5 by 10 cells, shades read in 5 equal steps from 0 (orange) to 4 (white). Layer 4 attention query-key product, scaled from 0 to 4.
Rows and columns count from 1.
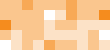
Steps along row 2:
same same same up down down up same down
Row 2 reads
2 2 2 2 4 3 1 2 2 0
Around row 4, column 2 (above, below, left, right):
2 3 2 2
